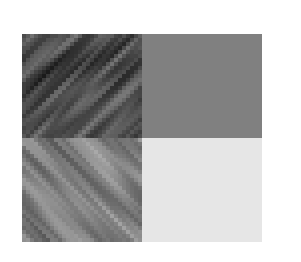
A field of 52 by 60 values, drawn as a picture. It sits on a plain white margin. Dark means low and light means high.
The table splits into 2 rows of 2 panels. Panel 1,1: low, slanting up to the right. Panel 1,2: middling, flat. Panel 2,1: middling, slanting down to the right. Panel 2,2: very high, flat.
